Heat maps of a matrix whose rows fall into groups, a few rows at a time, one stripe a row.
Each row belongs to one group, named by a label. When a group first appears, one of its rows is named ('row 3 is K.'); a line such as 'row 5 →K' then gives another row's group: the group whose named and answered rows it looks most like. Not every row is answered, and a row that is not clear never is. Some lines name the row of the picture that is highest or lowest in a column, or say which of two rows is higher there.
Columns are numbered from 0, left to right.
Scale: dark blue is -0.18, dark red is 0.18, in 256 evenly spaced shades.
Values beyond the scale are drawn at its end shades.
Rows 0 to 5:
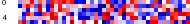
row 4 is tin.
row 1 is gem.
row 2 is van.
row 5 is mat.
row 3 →tin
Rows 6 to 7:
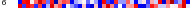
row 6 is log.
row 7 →tin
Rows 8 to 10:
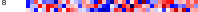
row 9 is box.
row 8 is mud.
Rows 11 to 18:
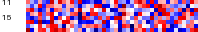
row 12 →box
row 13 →mat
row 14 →box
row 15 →mud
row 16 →tin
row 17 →box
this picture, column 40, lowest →12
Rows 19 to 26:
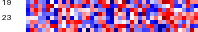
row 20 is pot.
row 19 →mud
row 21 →gem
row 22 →mud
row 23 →mud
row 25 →pot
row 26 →log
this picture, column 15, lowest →26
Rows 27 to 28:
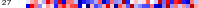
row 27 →log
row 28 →log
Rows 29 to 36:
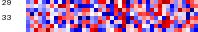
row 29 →mud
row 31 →mud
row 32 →box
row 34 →mud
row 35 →box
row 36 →gem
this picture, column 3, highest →32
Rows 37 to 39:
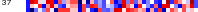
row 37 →log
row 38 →box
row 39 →van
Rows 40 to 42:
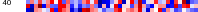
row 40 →gem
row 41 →tin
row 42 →gem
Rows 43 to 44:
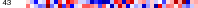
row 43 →van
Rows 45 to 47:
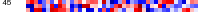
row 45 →mat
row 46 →gem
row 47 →tin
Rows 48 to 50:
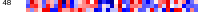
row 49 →gem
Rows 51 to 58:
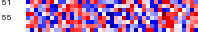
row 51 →box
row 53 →van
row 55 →mud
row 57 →mat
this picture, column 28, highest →51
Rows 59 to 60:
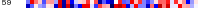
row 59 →gem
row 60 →mud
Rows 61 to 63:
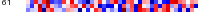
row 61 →van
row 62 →box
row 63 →box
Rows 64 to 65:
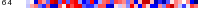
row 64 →pot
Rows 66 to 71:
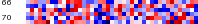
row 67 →pot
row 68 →pot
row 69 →gem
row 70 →pot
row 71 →log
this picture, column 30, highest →70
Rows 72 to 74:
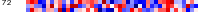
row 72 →mat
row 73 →pot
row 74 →gem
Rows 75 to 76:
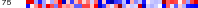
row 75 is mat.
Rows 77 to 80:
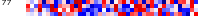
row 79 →tin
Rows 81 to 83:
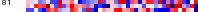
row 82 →log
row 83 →pot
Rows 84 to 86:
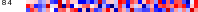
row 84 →log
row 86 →log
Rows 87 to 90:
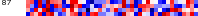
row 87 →pot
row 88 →pot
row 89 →van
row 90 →box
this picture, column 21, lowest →87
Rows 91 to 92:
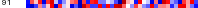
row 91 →box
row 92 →mud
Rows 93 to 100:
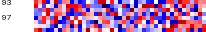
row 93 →mat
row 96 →pot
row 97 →gem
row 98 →van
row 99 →mud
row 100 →mat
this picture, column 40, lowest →95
